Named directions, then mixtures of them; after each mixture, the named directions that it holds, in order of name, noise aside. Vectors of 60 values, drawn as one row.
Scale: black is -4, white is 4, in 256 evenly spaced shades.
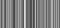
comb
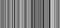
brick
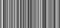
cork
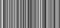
cork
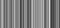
brick, cork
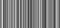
cork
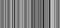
brick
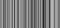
brick, cork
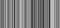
brick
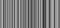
brick, cork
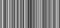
comb, cork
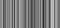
brick, cork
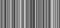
brick, comb
